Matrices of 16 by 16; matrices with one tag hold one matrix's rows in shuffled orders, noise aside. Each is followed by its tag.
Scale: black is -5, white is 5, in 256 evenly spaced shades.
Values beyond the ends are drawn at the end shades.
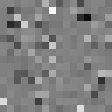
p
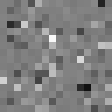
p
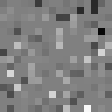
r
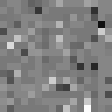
r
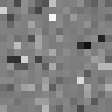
p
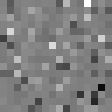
r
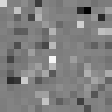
p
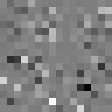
p
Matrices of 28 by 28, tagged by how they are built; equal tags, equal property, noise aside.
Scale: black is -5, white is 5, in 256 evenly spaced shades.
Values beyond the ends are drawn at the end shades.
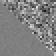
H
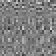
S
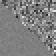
H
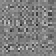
S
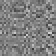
S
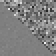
H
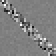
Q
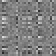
S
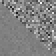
H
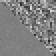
H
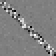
Q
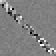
Q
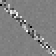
Q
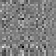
S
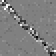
Q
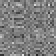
S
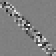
Q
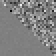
H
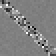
Q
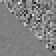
H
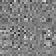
S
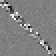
Q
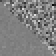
H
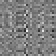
S
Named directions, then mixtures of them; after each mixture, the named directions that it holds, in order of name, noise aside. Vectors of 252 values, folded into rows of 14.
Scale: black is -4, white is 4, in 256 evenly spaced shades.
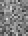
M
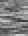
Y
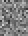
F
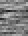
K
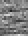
F, K, Y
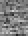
K, M, Y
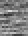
K, Y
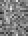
F, K, M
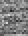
F, K, Y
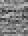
F, K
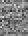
F, K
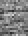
K, M, Y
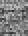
F, K, M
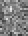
F, M, Y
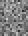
F, M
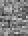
F, M, Y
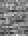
K, M, Y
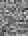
F, M, Y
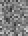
F, M
